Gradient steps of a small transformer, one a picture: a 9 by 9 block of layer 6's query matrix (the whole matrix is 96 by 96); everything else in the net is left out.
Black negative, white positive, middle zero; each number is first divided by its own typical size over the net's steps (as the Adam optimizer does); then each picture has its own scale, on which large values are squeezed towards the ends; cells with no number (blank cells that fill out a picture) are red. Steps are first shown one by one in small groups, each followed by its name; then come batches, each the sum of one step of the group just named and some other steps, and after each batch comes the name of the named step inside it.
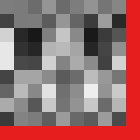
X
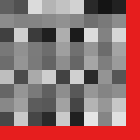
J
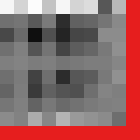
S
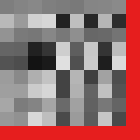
X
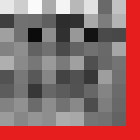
S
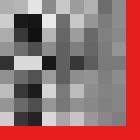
S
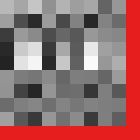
S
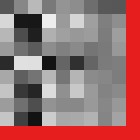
J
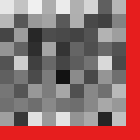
S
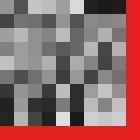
J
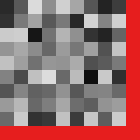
J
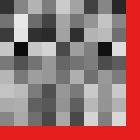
J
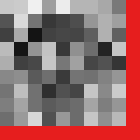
S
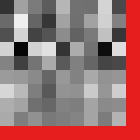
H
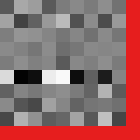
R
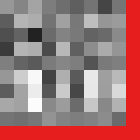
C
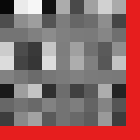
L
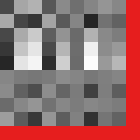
L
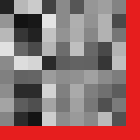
L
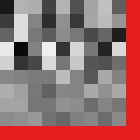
H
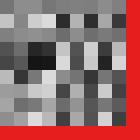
R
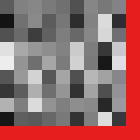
C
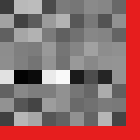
R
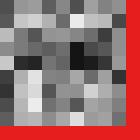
C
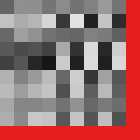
H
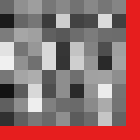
C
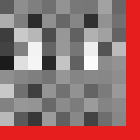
H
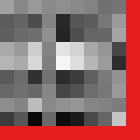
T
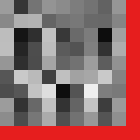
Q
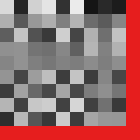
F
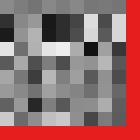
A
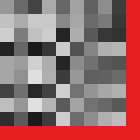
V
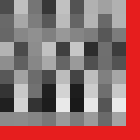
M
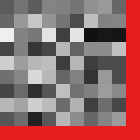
V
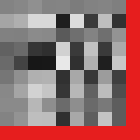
T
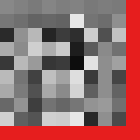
A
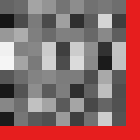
F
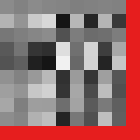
T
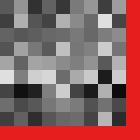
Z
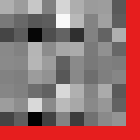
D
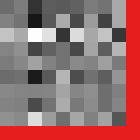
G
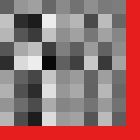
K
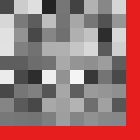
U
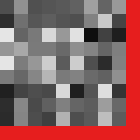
Z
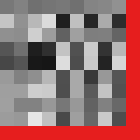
G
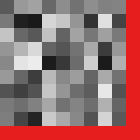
K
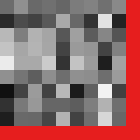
Z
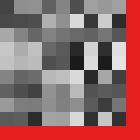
U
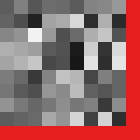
G
